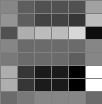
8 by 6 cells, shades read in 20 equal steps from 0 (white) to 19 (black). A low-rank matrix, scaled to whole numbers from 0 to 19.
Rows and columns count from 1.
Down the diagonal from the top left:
9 12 5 11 12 0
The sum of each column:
72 92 97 97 101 59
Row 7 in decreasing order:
19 17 17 15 6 0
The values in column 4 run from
5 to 17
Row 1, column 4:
13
